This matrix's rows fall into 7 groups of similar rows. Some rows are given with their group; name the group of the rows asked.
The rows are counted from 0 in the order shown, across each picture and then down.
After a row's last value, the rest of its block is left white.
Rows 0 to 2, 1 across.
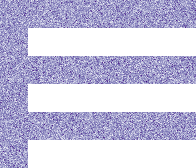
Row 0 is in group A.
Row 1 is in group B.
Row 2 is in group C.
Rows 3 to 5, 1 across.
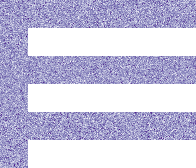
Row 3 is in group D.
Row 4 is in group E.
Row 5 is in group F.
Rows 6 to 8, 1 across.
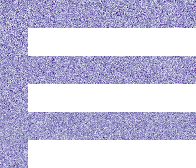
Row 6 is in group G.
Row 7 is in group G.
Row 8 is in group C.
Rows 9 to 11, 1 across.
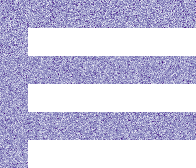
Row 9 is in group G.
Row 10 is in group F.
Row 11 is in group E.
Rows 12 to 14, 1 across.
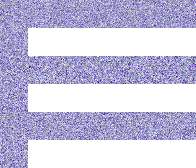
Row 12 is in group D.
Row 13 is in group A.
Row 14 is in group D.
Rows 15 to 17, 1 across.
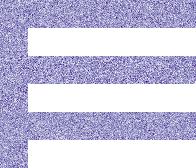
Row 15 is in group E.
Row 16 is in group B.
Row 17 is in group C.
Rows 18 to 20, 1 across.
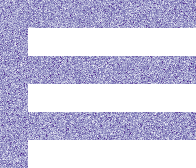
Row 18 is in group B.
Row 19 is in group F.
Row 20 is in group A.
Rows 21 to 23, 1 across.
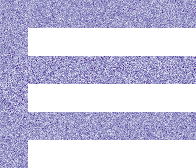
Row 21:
G
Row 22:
G
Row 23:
A
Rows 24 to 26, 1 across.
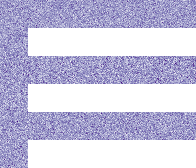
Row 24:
C
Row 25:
E
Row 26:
G
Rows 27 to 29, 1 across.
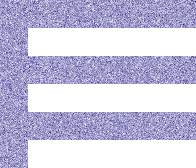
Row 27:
A
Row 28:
A
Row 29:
F
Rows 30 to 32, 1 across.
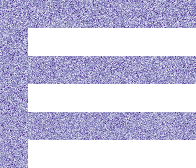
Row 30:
C
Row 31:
G
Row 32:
G
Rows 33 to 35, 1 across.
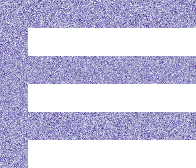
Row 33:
B
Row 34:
F
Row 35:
F
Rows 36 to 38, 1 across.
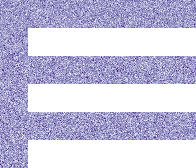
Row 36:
C
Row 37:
G
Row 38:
D
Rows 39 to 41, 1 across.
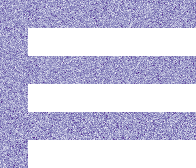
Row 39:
E
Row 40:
E
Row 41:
C
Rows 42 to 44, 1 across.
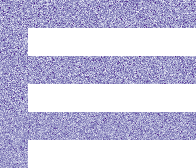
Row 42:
D
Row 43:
G
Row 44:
E
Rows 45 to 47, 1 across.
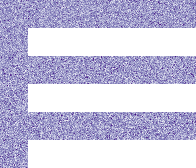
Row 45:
E
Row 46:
G
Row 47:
B
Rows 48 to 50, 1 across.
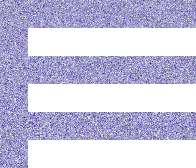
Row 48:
B
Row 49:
B
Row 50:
A
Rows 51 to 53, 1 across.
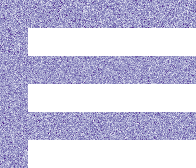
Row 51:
F
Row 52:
F
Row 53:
D
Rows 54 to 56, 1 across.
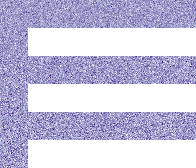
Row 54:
B
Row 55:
F
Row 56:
G
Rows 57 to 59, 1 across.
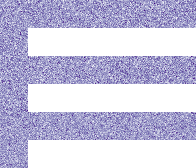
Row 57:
B
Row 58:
A
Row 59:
A
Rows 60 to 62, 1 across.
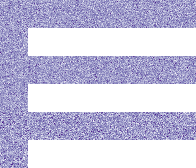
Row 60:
D
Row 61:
E
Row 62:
D
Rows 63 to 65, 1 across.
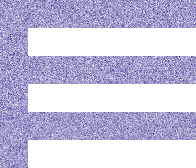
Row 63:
C
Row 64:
A
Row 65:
C
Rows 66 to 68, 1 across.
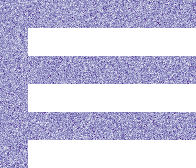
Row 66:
E
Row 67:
F
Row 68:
C
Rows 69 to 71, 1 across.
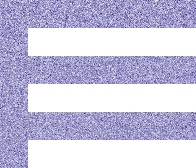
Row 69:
A
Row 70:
D
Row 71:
A
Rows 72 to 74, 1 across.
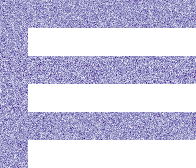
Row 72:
D
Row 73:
D
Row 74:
B
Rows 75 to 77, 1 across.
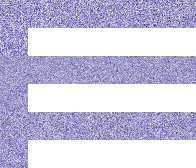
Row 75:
D
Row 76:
C
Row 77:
A
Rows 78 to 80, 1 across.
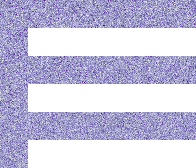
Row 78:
C
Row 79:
F
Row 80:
G
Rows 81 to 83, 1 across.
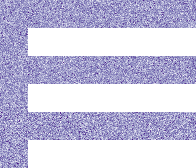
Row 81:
B
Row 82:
E
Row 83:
F
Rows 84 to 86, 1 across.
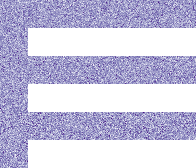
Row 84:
E
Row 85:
D
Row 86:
B
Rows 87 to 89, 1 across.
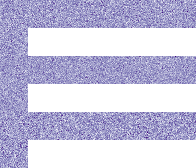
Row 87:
G
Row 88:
G
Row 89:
B
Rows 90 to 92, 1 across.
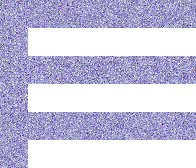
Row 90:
F
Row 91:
D
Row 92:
G
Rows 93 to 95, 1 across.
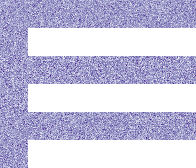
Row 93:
B
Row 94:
D
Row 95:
B
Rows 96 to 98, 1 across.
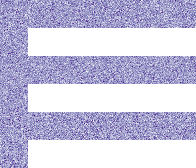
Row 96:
G
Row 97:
C
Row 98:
D
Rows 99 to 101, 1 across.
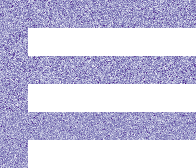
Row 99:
C
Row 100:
A
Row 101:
B
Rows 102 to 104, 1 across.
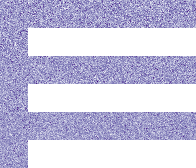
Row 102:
B
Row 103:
C
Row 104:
A
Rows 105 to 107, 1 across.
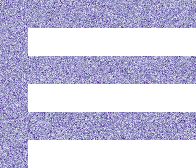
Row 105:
F
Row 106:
A
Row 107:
C
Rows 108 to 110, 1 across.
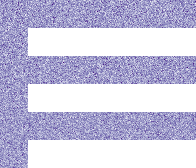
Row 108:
G
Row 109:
E
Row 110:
E
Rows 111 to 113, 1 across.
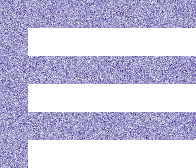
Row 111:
G
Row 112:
A
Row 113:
B
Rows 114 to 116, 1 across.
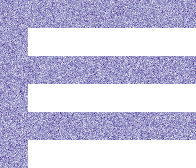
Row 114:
G
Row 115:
E
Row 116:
F
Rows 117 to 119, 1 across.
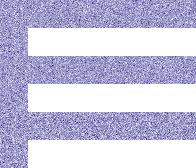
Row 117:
F
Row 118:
G
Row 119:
D
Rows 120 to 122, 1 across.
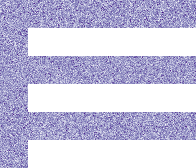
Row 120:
B
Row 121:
C
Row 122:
A
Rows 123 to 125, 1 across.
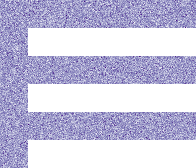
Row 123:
A
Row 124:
G
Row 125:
B
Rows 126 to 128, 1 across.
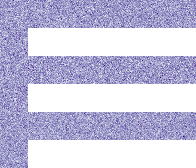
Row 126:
C
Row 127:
B
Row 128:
A
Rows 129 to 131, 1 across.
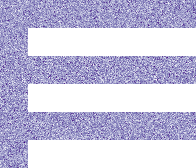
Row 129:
E
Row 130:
D
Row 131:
C
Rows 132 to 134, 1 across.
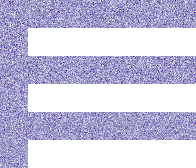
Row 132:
G
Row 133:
E
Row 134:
F
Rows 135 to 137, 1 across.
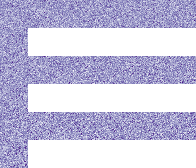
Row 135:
C
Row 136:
C
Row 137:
C
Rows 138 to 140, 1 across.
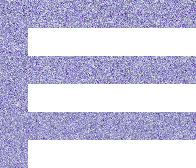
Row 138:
A
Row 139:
A
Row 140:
E
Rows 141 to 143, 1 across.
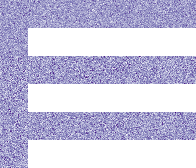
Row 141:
A
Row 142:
G
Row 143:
G
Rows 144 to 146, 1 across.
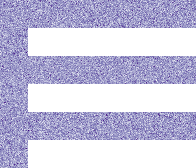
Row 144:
C
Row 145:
D
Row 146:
E
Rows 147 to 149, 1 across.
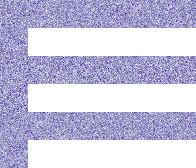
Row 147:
A
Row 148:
C
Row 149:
C
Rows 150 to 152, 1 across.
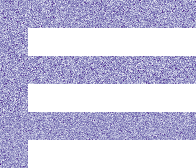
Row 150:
G
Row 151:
B
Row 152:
D
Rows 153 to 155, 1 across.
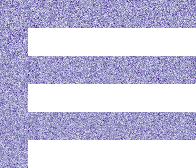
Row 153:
C
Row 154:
E
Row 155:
E
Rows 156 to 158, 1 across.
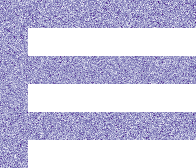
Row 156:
E
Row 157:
F
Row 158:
B
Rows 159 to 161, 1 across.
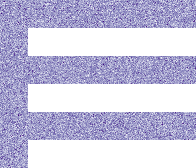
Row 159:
D
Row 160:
E
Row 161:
G
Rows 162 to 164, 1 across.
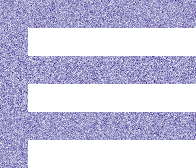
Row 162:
G
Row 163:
D
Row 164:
E
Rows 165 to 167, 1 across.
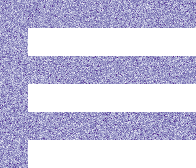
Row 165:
E
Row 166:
D
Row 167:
E
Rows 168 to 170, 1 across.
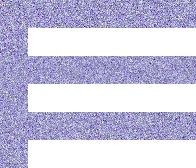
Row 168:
D
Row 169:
B
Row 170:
E
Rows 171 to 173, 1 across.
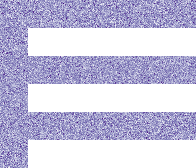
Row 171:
A
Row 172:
F
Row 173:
B
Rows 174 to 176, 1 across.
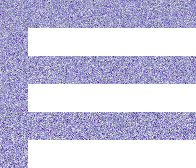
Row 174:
C
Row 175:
A
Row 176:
D
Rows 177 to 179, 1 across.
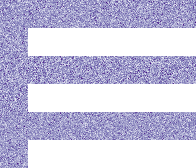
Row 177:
E
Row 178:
B
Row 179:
F
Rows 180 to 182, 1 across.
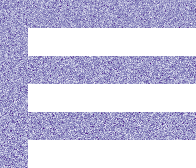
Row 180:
F
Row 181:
B
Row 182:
G
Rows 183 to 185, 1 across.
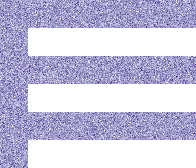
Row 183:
D
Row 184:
A
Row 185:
D
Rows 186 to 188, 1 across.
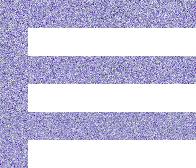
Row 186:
G
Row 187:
G
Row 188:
D
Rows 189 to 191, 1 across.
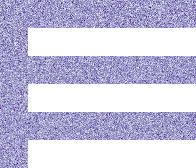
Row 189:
B
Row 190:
D
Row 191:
E
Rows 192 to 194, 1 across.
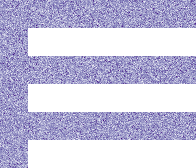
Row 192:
C
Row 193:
A
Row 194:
E
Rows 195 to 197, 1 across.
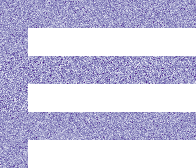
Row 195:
C
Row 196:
B
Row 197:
C
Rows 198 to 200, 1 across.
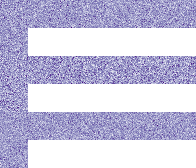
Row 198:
F
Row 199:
F
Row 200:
C
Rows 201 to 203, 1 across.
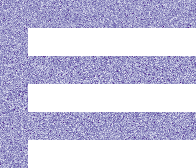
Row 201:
F
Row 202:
C
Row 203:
D
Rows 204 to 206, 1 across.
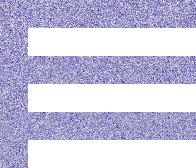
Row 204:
D
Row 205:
C
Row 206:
C
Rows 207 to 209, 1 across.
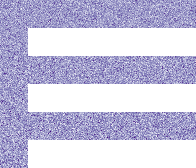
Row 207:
F
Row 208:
G
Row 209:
D
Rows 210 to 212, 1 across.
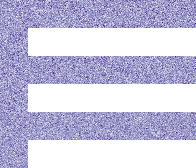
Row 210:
C
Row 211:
G
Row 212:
A
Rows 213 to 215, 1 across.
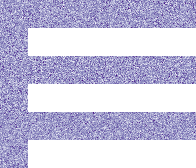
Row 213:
E
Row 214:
D
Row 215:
C
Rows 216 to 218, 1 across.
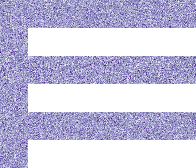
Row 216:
D
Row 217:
B
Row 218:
B
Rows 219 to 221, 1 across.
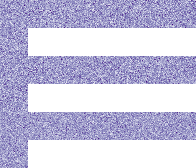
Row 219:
A
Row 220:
B
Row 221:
A
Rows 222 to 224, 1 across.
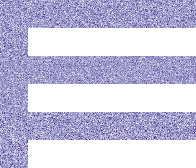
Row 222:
D
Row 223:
D
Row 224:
D
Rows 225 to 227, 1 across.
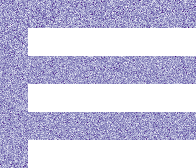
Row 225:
G
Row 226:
G
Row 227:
D
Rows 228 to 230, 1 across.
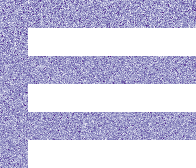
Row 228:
B
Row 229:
C
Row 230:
F
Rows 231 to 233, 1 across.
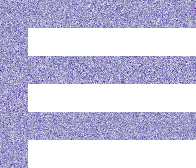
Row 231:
A
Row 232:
C
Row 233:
D
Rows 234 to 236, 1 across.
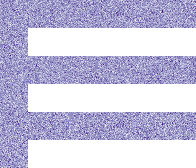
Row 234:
G
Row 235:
E
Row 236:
G
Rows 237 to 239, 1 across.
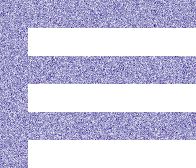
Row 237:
D
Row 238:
G
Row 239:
A
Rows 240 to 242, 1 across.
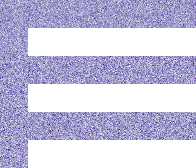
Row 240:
E
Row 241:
E
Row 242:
F
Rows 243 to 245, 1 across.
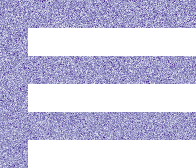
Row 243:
C
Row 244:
B
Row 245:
C
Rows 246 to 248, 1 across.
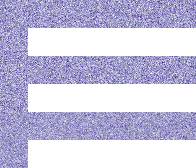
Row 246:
E
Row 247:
F
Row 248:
A
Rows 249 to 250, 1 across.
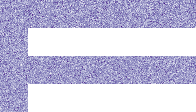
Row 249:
E
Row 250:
F
